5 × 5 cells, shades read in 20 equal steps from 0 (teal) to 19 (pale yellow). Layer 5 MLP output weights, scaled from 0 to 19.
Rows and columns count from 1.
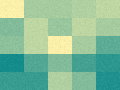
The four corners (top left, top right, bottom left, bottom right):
19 14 3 1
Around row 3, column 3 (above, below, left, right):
11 9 14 12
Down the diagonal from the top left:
19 14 19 4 1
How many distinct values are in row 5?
4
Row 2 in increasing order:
9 11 12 14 14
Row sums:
70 60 61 20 29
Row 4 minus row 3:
-10 -9 -10 -8 -4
